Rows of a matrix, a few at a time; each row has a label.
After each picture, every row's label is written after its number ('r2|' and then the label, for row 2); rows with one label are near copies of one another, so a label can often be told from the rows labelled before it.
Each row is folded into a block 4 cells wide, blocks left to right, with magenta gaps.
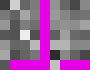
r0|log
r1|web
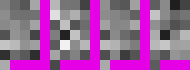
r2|web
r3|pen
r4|web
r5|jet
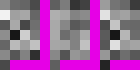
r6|pen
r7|jet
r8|pen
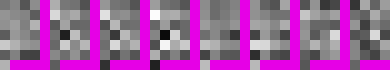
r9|web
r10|pen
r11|pen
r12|pen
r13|web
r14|web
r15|jet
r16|log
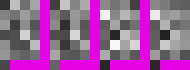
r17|log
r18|log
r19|pen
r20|pen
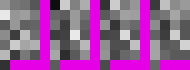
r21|pen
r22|log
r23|log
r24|log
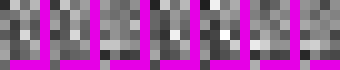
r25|log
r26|log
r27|web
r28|log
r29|log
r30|web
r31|web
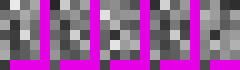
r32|log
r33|log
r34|pen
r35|log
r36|jet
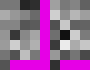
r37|jet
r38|pen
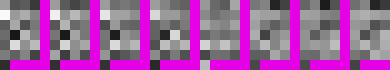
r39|pen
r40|pen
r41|pen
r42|pen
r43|web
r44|jet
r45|jet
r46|jet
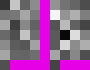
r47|log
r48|pen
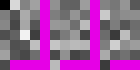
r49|log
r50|web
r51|pen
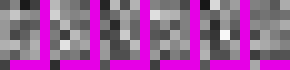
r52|jet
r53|pen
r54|log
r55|pen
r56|log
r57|web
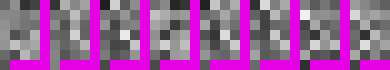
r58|jet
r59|log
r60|log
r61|jet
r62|log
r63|log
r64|pen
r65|pen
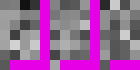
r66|jet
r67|web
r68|log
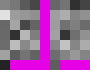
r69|pen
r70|jet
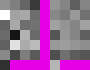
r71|pen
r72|web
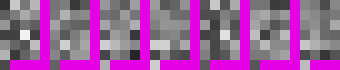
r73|log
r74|jet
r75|web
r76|web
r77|log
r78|jet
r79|web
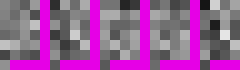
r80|web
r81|log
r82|jet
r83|jet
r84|log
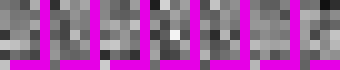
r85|web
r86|log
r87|web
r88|log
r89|log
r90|web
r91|jet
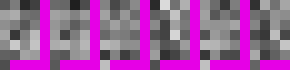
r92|jet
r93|jet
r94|web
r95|log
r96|web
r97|log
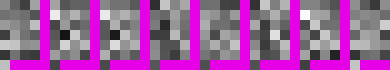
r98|web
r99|pen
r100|pen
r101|log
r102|jet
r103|log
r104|pen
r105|web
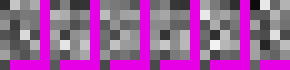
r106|log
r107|jet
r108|pen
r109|jet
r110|pen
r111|log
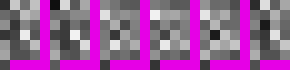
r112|log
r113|log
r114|pen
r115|pen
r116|pen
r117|log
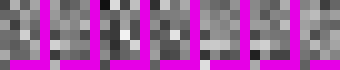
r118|log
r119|web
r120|log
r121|log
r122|web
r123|web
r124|jet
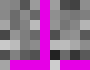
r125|web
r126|web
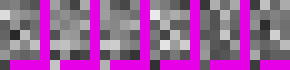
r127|pen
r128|web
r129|web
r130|pen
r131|log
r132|log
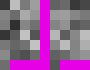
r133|log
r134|jet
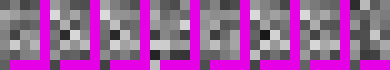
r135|jet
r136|pen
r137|pen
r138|web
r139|jet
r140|pen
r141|pen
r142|log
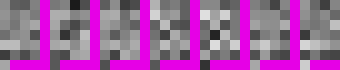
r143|web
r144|jet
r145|jet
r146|pen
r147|pen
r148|web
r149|web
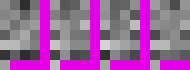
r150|web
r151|web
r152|web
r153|web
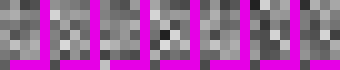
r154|jet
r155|pen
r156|web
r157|pen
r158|jet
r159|log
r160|log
